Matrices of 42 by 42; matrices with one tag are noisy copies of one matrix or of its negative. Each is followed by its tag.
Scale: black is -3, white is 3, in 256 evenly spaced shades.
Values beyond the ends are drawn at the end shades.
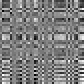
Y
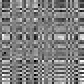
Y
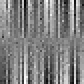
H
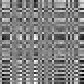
Y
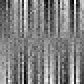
H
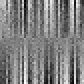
H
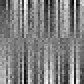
H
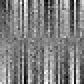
H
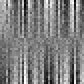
H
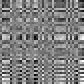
Y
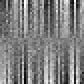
H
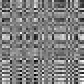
Y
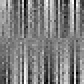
H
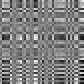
Y
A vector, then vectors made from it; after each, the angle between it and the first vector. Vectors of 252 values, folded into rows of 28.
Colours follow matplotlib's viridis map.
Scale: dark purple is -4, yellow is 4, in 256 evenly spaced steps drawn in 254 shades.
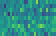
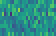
partly opposed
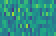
partly opposed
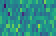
partly aligned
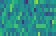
partly aligned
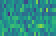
nearly parallel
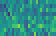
nearly parallel
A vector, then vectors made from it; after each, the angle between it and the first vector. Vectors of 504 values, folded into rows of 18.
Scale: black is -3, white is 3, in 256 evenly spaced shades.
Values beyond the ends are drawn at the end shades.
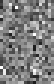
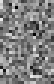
nearly opposite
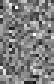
nearly parallel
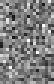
orthogonal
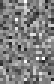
partly aligned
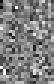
nearly parallel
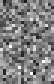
partly opposed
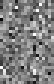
nearly parallel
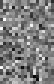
partly aligned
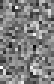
nearly parallel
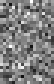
partly opposed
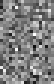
nearly parallel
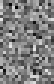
nearly opposite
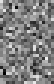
nearly opposite
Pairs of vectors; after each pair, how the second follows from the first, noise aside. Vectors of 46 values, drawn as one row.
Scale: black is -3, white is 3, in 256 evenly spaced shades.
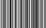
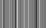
partly zeroed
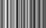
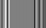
partly zeroed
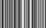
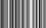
shuffled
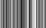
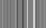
partly zeroed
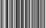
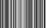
shuffled
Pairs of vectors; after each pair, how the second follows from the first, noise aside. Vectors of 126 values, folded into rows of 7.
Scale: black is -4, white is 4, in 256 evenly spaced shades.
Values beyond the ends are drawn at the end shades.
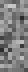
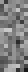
wrapped around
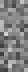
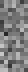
negated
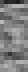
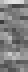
negated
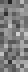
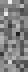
negated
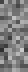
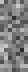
negated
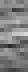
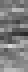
negated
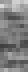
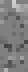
partly zeroed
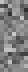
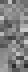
wrapped around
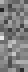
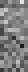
wrapped around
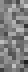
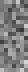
negated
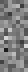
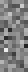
negated
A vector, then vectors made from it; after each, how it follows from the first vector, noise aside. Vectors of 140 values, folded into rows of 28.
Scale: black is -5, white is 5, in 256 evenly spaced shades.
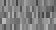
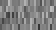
reversed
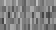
sign-scrambled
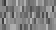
sign-scrambled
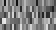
scaled up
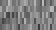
reversed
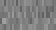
shrunk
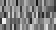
scaled up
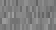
shrunk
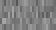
shrunk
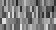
scaled up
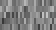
reversed
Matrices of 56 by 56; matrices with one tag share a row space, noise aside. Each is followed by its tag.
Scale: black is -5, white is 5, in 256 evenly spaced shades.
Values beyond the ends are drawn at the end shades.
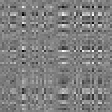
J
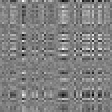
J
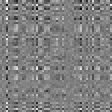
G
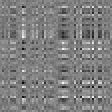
J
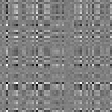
G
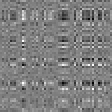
J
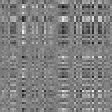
J
